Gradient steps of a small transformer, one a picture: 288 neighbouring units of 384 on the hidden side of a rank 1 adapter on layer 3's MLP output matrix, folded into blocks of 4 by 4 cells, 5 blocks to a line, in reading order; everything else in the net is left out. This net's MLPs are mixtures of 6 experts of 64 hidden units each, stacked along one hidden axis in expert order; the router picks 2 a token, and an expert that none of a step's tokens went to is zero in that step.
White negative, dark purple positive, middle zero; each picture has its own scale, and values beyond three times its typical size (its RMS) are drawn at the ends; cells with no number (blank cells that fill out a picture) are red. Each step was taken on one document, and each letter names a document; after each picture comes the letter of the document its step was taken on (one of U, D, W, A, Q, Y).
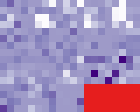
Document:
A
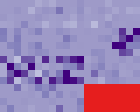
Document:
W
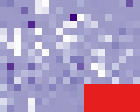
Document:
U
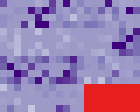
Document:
W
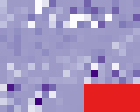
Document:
U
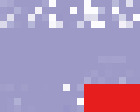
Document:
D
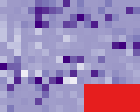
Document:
W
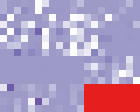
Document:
U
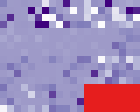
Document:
A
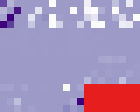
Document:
D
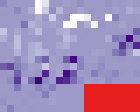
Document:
W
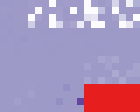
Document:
D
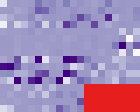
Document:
W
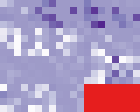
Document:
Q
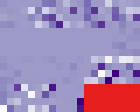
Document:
A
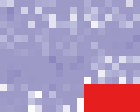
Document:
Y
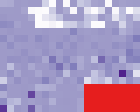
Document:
A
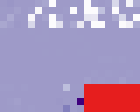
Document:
D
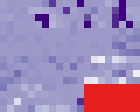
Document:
A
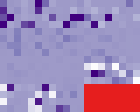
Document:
U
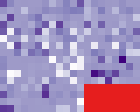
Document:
A
